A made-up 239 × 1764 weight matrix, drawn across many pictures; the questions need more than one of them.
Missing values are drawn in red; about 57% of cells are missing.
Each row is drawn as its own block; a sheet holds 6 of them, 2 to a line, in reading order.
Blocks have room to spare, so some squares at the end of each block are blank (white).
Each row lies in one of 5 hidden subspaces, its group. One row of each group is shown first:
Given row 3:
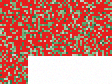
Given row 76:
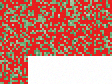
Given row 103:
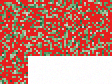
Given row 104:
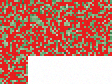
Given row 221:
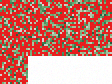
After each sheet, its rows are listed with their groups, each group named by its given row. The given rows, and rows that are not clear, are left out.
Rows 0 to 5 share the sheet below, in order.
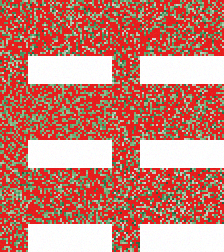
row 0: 3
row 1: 221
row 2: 76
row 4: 103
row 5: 104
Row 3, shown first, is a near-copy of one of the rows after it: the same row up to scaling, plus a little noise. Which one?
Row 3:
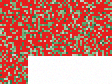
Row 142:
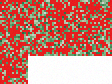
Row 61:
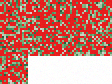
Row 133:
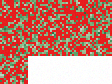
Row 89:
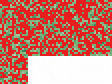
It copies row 89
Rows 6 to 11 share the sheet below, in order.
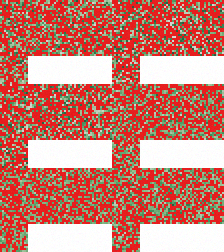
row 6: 3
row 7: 221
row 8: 104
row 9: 221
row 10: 104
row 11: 221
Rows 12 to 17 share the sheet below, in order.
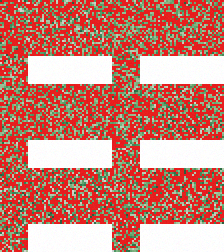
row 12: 3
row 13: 3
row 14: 104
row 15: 221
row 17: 76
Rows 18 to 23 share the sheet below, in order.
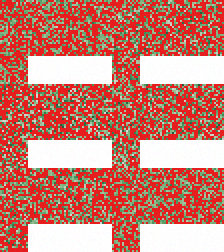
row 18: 103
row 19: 221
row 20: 221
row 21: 76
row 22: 76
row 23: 3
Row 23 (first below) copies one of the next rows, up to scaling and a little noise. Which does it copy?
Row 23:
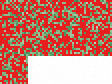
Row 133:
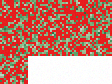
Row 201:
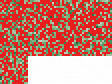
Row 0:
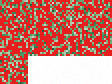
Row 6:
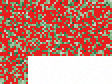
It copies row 6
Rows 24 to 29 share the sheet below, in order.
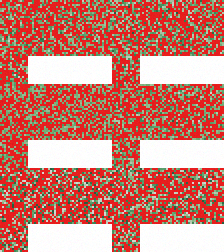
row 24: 221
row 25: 3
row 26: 76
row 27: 221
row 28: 103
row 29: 76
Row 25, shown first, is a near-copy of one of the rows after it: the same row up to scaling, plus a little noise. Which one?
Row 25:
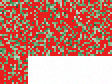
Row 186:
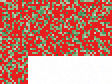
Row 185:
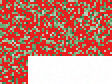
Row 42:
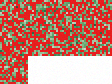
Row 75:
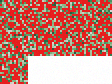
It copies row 42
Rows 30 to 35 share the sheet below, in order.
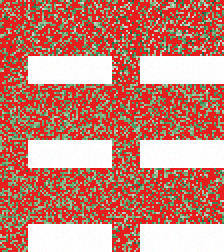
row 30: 76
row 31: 76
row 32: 221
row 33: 104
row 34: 76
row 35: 104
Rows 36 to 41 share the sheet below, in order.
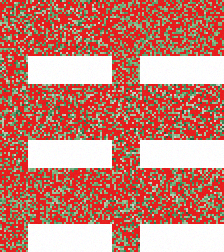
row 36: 103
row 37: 103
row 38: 221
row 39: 3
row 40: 104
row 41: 103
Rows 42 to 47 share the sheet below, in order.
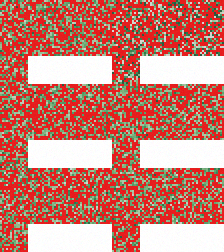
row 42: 3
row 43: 3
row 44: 103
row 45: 76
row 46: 76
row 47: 104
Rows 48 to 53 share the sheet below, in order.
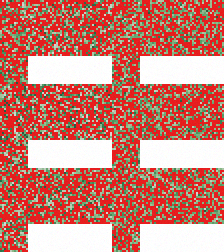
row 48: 103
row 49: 76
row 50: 76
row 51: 103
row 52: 221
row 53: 103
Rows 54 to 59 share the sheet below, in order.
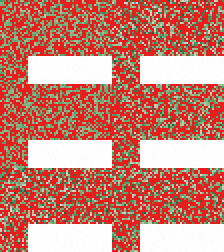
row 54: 3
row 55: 103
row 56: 103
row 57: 221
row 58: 104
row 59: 104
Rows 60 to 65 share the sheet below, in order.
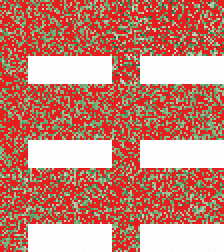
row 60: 76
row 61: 3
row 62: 104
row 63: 76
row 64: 104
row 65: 3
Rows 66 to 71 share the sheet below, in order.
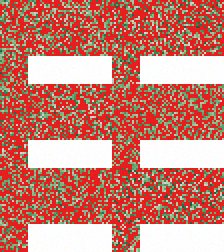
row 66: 104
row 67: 3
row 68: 3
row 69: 104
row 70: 221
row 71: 3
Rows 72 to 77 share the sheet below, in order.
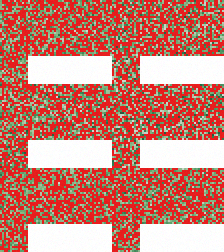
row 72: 76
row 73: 3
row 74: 103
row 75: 3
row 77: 103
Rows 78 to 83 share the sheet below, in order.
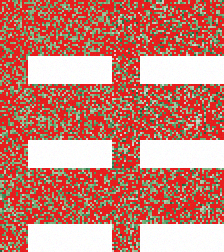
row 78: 104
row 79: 104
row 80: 3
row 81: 103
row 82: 76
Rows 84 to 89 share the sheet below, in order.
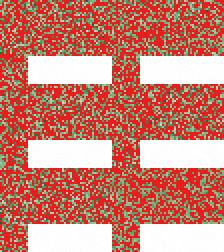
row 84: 76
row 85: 76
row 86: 3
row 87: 103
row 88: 103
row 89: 3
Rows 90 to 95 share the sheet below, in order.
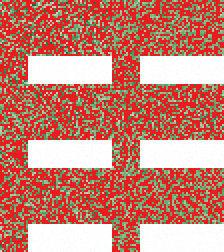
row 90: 3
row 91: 3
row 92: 76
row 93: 221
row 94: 76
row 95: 76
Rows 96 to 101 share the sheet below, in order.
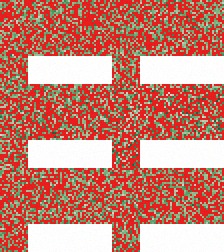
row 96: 3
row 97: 3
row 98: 104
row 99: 76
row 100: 103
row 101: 221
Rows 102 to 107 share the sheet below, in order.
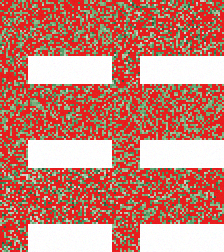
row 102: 221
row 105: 76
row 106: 104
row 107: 103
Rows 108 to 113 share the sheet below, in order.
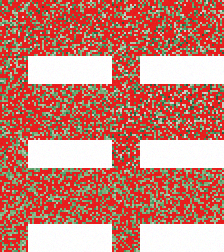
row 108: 103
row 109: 221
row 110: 104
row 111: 103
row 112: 104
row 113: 103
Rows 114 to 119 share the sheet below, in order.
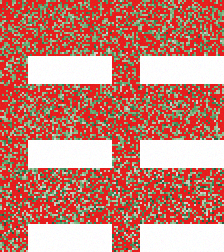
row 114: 104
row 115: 221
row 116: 3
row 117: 76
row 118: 221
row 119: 104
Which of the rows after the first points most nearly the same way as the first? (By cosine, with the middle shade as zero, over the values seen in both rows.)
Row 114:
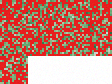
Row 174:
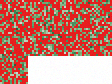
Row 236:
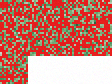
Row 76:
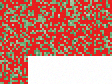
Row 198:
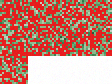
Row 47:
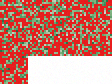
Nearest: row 174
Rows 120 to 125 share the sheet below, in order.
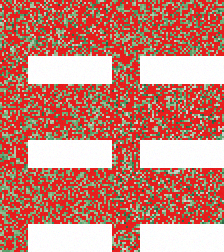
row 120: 76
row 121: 76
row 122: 3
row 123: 76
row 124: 76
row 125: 3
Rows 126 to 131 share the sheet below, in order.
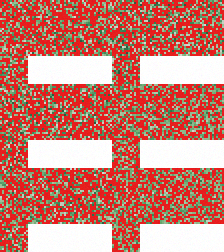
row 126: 3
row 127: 76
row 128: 221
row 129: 103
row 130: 103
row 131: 104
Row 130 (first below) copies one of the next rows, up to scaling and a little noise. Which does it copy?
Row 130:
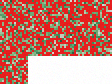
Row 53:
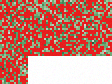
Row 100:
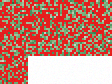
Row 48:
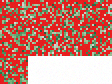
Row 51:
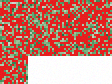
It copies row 48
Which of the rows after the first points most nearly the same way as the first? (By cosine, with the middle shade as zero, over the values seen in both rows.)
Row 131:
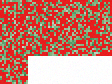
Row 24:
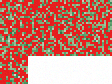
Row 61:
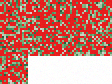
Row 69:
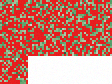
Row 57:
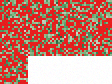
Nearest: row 57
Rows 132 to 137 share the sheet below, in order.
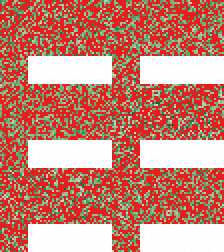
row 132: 3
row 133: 3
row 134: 3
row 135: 221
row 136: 3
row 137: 103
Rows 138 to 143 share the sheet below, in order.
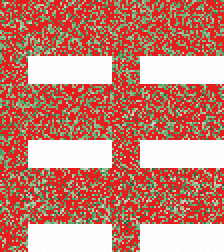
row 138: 104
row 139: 3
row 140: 104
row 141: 221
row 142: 3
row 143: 3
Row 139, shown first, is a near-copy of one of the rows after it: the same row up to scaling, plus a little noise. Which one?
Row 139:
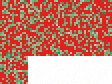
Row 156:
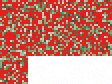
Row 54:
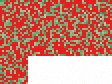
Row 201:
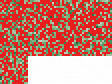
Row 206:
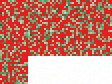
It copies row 54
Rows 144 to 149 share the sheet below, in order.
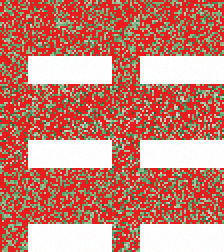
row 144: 104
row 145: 103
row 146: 3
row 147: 221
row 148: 76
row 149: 104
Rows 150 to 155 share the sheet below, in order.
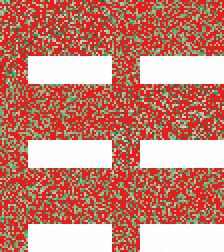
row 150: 103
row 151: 76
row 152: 104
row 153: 3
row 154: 103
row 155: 221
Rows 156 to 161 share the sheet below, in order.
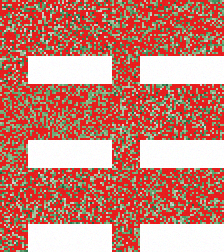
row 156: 3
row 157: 104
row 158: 104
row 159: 104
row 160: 221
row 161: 221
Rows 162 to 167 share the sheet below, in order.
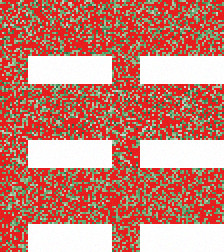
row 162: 103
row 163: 104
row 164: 221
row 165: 3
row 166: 221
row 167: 76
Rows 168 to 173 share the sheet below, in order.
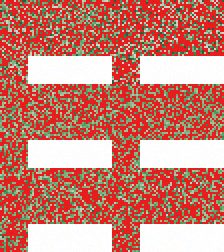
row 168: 104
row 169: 104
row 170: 76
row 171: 3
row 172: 103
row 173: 76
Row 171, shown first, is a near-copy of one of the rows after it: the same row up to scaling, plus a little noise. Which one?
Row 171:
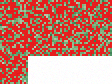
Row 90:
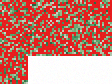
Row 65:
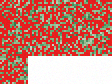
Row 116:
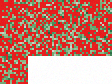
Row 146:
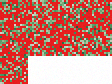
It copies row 116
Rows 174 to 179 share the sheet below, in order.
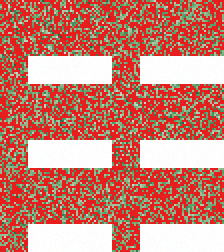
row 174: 104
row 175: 104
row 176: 221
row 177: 3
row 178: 104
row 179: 103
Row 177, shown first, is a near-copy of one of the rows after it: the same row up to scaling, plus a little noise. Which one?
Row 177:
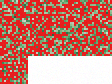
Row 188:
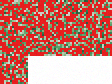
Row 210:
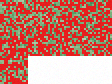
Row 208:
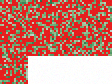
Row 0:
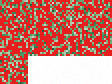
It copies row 0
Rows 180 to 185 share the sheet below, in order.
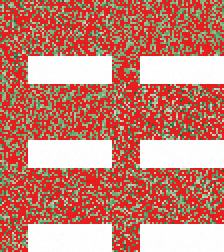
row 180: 3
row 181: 76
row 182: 103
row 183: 103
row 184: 221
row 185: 3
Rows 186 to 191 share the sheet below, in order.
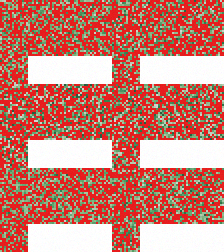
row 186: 3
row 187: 221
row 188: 3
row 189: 221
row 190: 104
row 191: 103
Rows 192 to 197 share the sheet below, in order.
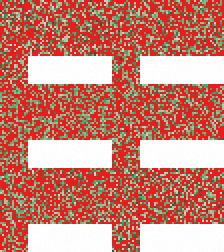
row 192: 104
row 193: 104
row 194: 76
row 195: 76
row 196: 76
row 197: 103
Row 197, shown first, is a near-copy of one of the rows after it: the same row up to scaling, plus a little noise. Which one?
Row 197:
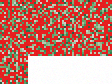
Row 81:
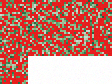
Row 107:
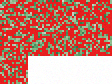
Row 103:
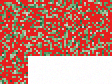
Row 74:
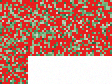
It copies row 74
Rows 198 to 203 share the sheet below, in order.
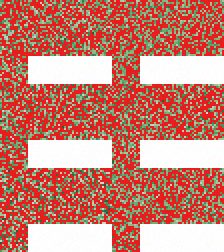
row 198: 221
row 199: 104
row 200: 3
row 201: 3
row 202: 76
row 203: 76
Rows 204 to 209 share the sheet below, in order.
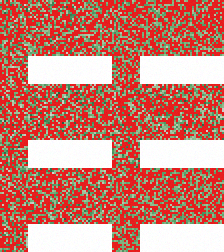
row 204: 3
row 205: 76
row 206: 3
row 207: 104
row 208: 3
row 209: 104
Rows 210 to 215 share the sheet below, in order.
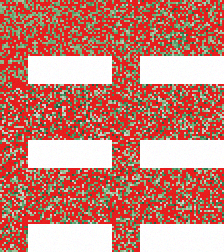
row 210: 3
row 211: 76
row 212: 221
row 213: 104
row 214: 76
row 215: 3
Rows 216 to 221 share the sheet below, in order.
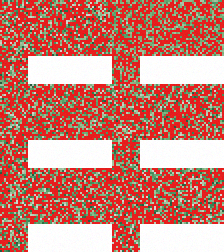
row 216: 76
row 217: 103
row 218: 76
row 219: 3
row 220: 221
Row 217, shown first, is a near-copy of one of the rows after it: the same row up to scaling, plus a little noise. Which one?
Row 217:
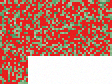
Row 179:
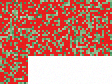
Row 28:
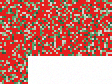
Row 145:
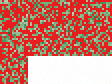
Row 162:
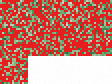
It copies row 145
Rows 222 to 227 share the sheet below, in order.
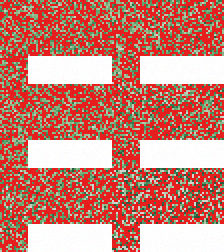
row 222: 104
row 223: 103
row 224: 103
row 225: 104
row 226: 3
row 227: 103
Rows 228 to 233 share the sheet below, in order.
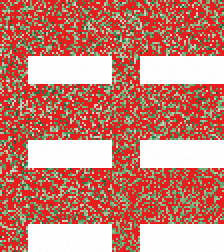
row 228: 103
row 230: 104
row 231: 76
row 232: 103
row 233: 103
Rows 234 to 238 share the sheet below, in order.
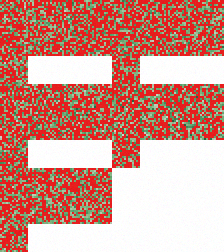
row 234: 76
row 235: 3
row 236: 76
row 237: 221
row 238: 104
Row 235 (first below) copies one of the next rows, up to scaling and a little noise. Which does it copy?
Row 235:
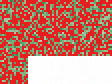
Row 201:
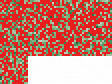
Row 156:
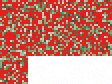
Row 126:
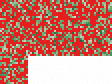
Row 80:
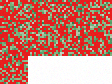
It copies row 201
